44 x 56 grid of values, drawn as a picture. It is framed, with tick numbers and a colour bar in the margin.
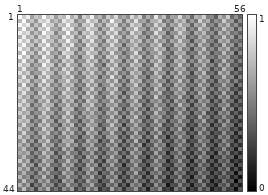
The bottom right is the ninth with the lowest average. The ninth with the highest average is the top left. The histogram is bell-shaped. Stripes running up and down repeat 10 times from left to right. Values rise toward the top left. No row or column stands out.
